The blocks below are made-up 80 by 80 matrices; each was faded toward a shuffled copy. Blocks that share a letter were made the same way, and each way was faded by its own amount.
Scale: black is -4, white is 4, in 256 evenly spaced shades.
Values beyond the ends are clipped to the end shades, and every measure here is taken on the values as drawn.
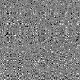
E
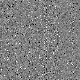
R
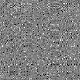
E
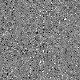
R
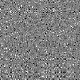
E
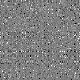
E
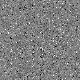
R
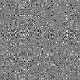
E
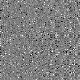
E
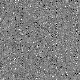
R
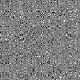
E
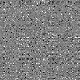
E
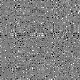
E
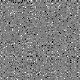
E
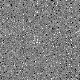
R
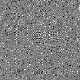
E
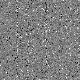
R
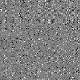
E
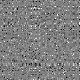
E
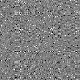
E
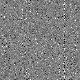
R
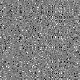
E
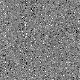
R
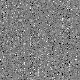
R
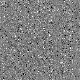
R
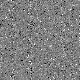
R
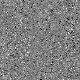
R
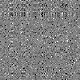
E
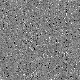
R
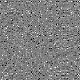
E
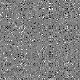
E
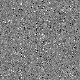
R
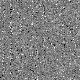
R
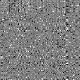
E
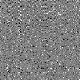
E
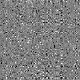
E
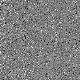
R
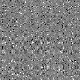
E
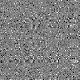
E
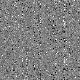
R
